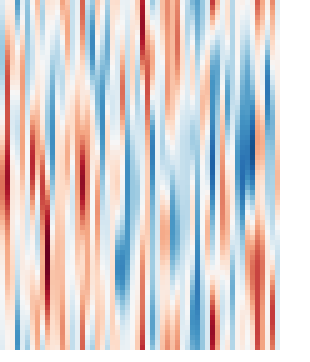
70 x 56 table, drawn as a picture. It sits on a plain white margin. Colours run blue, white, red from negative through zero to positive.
Ninth with the highest average: middle left. Grain: streaks running down. Average level on the scale: 50%.
